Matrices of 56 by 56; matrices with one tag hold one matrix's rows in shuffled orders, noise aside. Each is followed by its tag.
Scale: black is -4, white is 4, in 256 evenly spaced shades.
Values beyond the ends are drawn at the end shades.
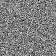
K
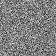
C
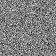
C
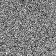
K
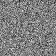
C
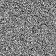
K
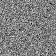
C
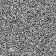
C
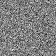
C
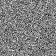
C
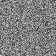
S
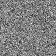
S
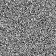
K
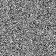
S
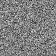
K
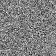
K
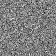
C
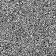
S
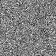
S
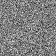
C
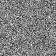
S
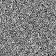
C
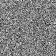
S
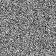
S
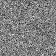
C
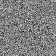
K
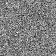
K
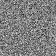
K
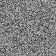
K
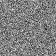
C
